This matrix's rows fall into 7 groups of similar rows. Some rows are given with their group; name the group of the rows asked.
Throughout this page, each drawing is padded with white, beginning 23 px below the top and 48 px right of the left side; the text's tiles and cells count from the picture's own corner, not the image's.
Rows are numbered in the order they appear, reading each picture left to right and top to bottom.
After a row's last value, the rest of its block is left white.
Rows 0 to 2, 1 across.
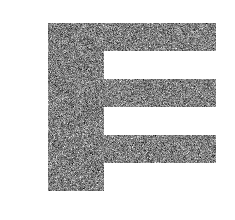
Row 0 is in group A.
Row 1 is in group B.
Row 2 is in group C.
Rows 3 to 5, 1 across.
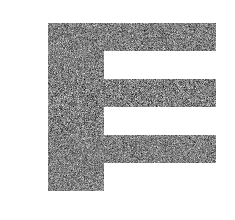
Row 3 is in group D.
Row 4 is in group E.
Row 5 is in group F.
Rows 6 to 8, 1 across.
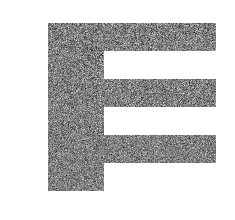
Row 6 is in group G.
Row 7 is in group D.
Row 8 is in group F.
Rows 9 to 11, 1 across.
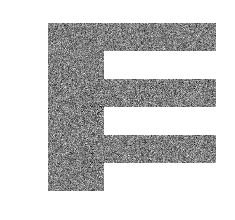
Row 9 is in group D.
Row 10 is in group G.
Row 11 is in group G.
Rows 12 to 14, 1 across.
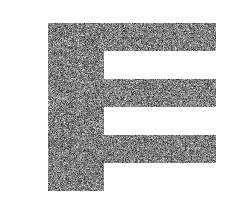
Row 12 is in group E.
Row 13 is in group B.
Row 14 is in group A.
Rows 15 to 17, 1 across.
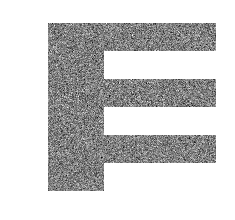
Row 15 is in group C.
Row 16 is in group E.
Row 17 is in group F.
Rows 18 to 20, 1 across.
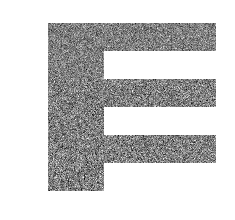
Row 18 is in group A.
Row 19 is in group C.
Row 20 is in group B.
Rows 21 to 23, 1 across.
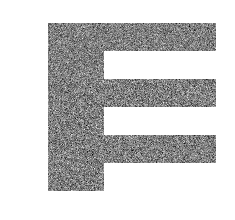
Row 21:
F
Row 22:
A
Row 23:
E
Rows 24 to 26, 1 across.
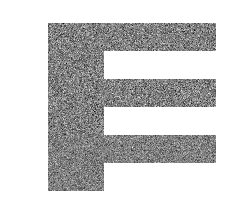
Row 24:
F
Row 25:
C
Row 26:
C
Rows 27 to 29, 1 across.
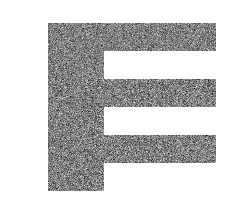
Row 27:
F
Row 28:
G
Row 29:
A
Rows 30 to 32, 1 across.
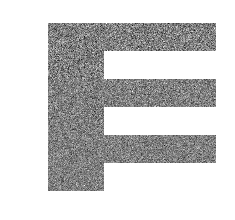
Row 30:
B
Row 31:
C
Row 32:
D
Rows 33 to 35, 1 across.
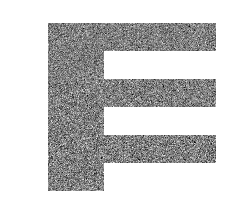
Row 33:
F
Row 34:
E
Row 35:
F
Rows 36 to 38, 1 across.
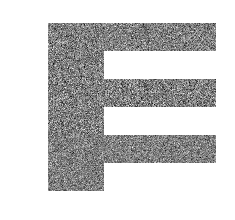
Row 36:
B
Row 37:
D
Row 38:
C
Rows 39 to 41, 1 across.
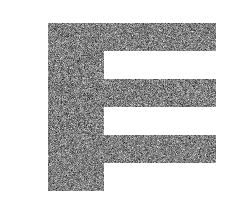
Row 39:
B
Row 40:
A
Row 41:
F
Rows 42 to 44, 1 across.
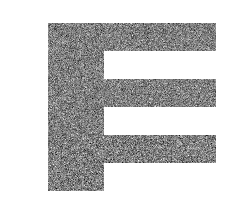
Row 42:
B
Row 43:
C
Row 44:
A
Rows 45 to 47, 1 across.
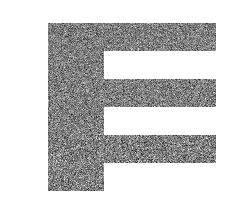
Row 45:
A
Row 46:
F
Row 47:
D
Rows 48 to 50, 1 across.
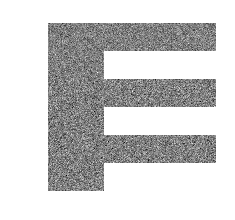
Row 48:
A
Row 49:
C
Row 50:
F
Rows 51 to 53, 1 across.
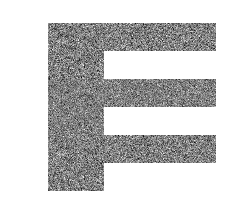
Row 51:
B
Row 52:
A
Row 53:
B
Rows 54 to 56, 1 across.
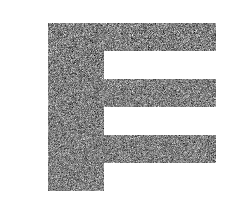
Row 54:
C
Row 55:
C
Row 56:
F
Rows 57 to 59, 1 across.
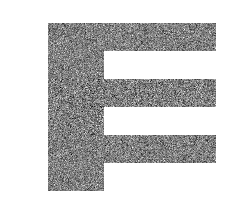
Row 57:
D
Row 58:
G
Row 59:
D
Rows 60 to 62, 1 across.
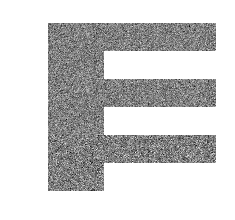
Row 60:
F
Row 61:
F
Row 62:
G
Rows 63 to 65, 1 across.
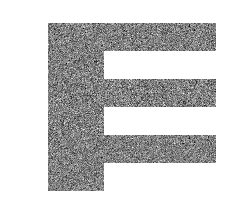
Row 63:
F
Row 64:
D
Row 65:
F
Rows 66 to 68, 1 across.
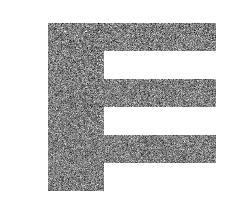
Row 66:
G
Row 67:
G
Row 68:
D
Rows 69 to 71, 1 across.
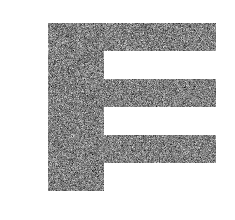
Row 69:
B
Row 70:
E
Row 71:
C
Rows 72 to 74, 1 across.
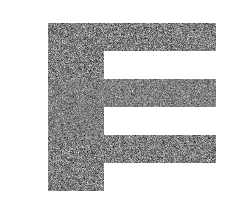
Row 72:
A
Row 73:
C
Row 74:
E
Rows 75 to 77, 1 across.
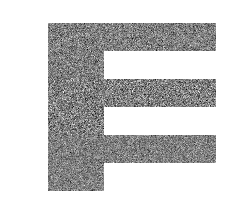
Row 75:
E
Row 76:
C
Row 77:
G
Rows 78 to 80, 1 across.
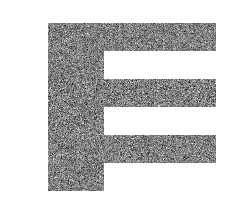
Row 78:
E
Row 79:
F
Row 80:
B
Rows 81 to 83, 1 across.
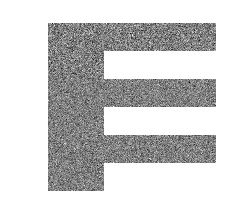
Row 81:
C
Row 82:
F
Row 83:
G
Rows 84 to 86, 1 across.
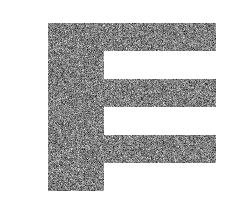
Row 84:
E
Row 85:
D
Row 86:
E
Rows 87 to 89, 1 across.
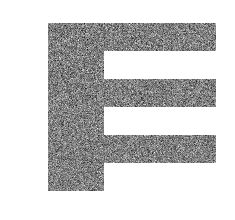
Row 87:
E
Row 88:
D
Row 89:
G
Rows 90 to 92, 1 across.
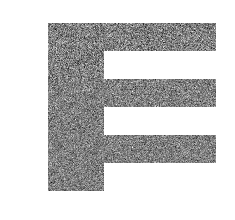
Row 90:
B
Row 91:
C
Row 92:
C
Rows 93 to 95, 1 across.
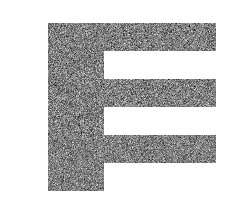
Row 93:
F
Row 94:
B
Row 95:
D
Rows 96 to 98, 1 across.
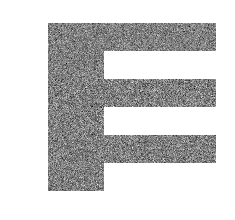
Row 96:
F
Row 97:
G
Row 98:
D
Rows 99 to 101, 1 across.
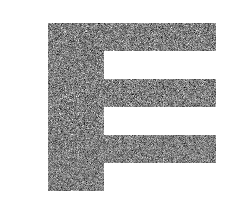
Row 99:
G
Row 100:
E
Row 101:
E
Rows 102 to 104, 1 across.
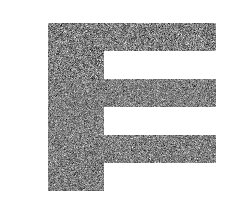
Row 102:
G
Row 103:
F
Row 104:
C
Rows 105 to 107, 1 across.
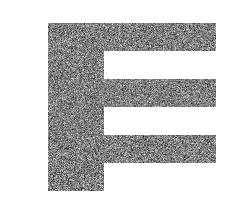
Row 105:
E
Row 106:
C
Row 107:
B
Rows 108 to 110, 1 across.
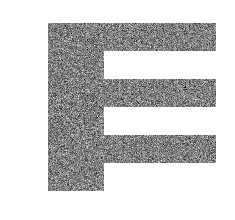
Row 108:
E
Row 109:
E
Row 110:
F
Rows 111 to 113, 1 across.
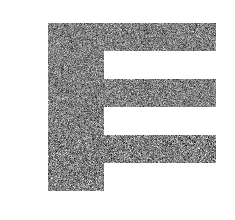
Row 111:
D
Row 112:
B
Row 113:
F
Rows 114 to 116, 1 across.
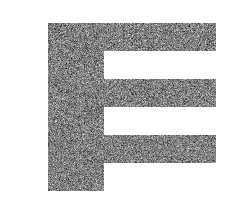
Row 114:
F
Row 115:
B
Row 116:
A
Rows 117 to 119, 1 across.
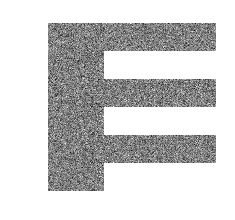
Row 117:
B
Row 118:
G
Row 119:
G
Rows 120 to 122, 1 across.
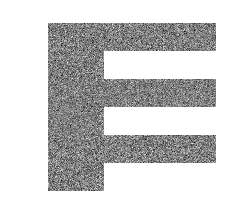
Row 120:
E
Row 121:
G
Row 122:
B
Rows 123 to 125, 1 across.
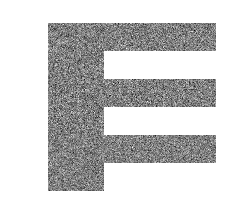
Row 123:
B
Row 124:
E
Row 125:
C
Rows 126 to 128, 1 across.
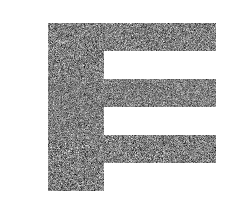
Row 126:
B
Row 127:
A
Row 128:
E
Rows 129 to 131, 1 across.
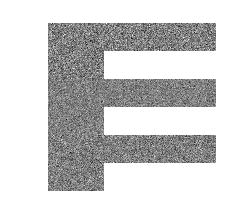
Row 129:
C
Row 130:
F
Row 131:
G
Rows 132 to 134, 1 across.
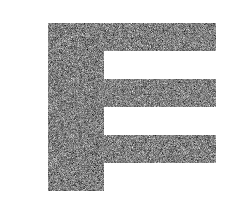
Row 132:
E
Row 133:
C
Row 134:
C
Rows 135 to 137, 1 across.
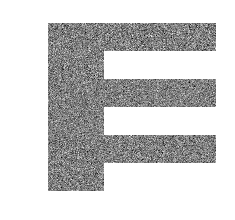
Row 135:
D
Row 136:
F
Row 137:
E
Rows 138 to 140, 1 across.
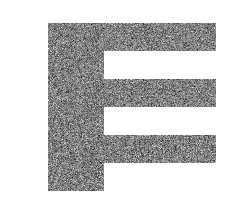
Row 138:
B
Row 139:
B
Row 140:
G
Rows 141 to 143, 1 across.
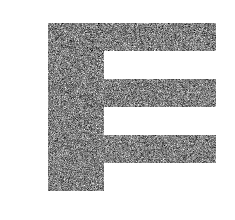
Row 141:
G
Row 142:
A
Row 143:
D
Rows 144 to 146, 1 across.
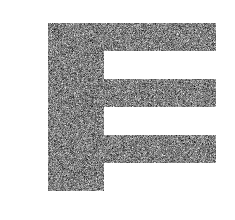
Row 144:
C
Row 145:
G
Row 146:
F
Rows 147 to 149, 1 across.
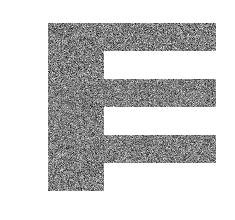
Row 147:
A
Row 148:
G
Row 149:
B
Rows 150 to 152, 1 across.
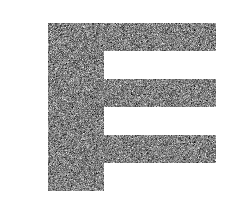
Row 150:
F
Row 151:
C
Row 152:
F
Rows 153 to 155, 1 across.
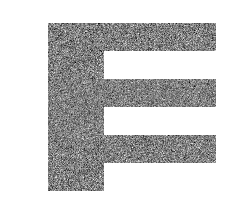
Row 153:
G
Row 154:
F
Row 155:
B
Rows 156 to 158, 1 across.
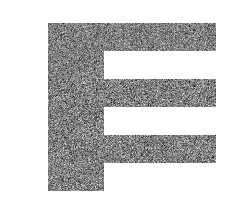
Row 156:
F
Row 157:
F
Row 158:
D
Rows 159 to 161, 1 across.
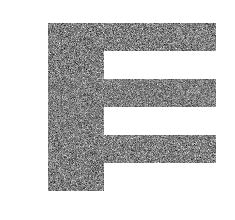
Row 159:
A
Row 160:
A
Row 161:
C
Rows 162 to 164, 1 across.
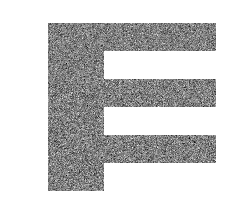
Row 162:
F
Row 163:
E
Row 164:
F
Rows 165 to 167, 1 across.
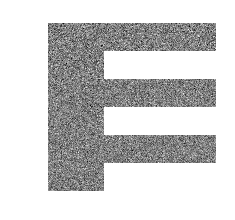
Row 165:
F
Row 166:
G
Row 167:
E
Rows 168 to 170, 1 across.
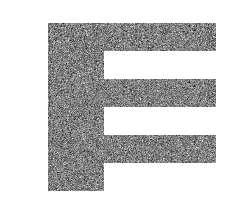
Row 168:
F
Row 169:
F
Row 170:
A
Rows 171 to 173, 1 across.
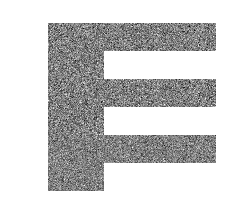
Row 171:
F
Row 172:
F
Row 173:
D
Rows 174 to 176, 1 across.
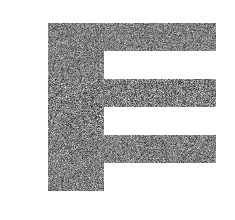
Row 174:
B
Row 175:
G
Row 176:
D
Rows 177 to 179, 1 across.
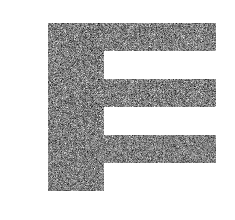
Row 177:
G
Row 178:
G
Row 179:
E
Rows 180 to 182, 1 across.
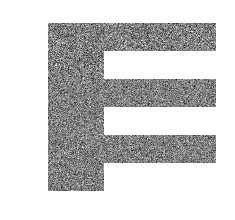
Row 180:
B
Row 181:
F
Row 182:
E
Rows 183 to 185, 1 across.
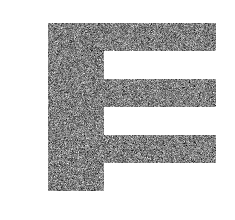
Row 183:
G
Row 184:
F
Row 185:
E
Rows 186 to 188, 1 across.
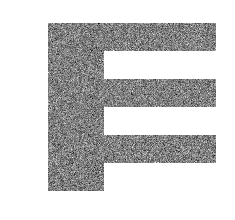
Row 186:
G
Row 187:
C
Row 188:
C
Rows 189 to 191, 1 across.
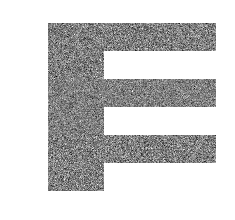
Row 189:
A
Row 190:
C
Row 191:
D
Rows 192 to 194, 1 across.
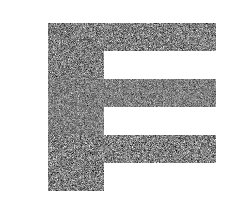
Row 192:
A
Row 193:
E
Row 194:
C
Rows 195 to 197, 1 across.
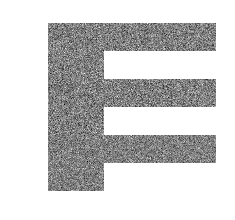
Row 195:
D
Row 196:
A
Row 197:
E
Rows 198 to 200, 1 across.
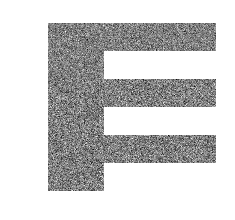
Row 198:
E
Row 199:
B
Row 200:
G
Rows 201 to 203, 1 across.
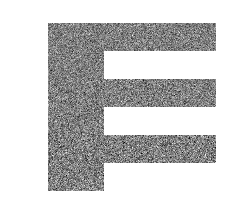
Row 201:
C
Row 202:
B
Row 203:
F
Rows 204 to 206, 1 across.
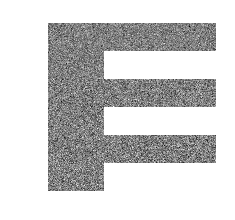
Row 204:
F
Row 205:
G
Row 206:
D
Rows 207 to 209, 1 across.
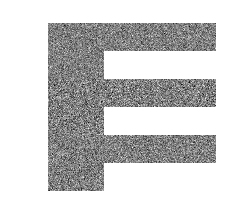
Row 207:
D
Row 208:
F
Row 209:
B
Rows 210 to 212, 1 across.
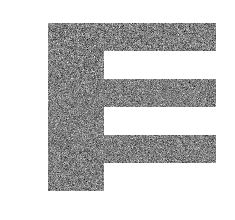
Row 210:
E
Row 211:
F
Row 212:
A
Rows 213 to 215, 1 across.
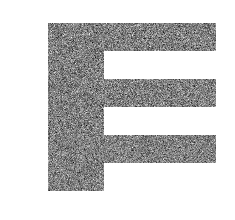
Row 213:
C
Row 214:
A
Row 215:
B
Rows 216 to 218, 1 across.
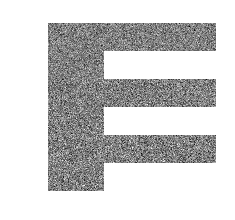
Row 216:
F
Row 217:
A
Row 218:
D
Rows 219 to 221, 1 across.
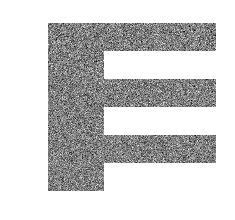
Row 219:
F
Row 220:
A
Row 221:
D
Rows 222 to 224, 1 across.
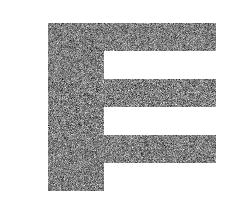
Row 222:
G
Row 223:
A
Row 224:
D
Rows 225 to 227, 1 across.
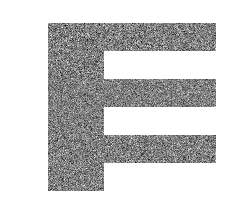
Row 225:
E
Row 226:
A
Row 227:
D
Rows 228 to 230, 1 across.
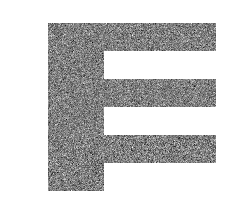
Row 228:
C
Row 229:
F
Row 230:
C
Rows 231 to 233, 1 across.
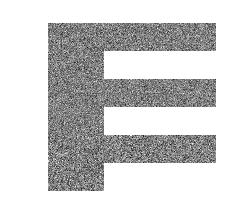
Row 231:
A
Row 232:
D
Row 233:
B
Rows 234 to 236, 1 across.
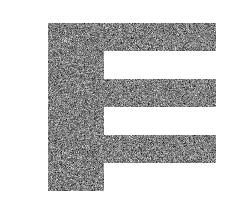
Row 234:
E
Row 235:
F
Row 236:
E
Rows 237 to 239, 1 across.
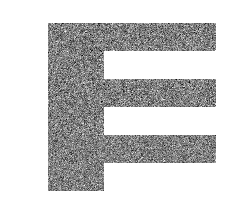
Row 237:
G
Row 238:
F
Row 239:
D
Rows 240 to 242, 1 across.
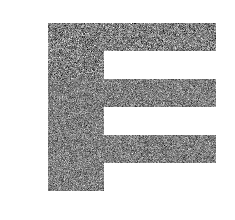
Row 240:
E
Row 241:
A
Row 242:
D
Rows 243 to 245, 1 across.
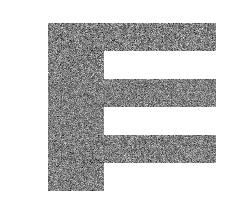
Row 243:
G
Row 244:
A
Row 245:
G
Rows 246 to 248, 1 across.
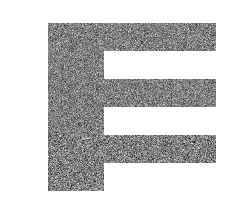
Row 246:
D
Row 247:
A
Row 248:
F
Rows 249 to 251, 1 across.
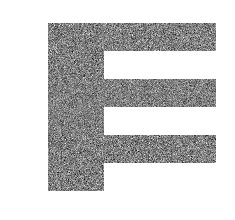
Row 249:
C
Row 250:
D
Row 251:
A
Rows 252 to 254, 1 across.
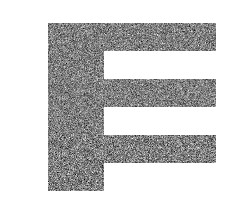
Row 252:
F
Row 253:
A
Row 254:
A
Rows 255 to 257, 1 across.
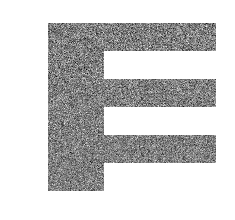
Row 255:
A
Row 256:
D
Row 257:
G
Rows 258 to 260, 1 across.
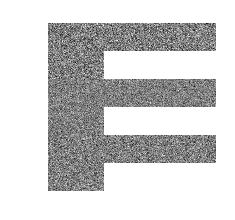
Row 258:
A
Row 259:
E
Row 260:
F
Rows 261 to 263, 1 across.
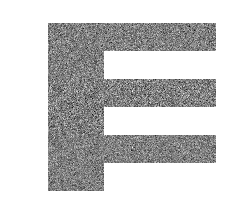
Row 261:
F
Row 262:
C
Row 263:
C
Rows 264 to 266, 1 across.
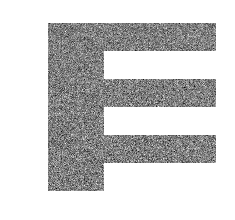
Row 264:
A
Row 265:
E
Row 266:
A
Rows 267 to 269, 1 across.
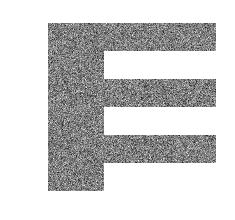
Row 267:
C
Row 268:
D
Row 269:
A
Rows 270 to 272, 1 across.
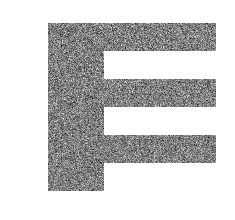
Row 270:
A
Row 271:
C
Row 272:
G
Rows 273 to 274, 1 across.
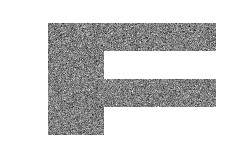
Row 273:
F
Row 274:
C
